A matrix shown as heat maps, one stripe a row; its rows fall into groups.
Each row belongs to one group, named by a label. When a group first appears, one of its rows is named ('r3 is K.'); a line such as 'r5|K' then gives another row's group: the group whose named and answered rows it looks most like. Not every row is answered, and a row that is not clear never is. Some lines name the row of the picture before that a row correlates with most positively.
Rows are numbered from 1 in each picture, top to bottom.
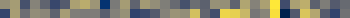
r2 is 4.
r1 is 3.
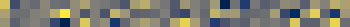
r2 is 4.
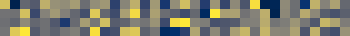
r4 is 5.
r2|5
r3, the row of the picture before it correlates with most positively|3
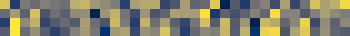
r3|3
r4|3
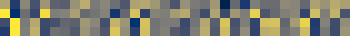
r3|3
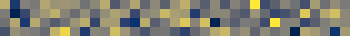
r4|4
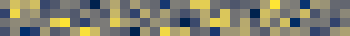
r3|4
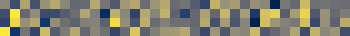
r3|3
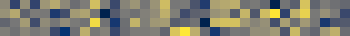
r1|5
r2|3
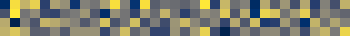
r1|3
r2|3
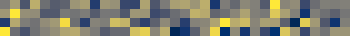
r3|4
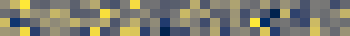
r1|5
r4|5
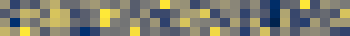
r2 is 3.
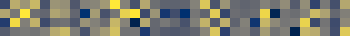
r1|3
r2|5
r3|3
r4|4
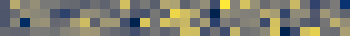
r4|4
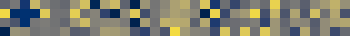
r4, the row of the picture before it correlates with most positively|2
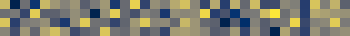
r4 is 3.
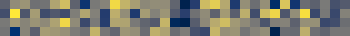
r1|4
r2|3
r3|4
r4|5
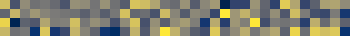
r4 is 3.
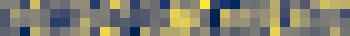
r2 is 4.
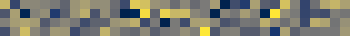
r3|5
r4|3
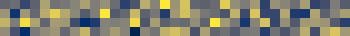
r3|5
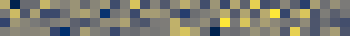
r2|3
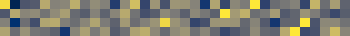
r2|4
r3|5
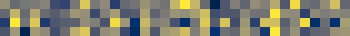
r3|3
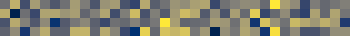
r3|3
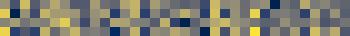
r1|5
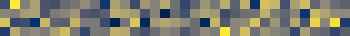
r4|4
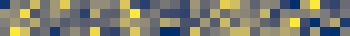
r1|4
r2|5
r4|5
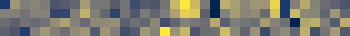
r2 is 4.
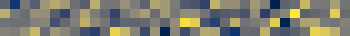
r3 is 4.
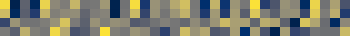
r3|4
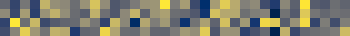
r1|5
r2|5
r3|3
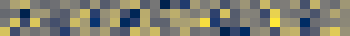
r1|5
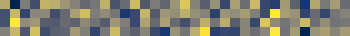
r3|3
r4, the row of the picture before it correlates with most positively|3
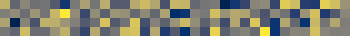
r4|5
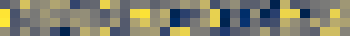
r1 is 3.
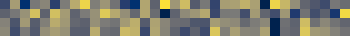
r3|5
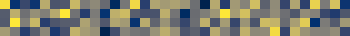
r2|4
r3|3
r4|3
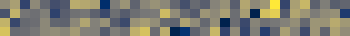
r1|3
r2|3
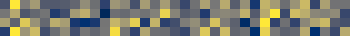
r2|3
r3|5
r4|3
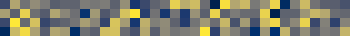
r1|4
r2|5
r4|3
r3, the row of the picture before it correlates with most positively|1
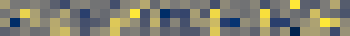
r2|5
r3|5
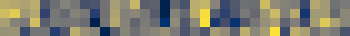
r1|5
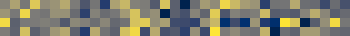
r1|4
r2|5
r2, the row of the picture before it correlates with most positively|1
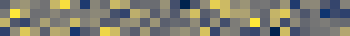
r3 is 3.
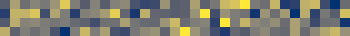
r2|3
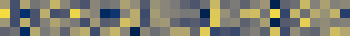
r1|5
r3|5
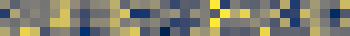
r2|4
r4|5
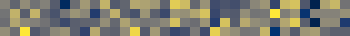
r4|5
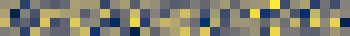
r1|3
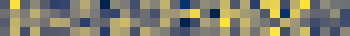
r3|4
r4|3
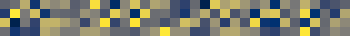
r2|3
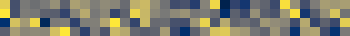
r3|3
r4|4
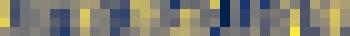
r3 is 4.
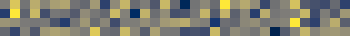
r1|4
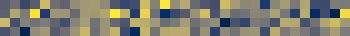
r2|3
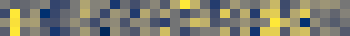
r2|3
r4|3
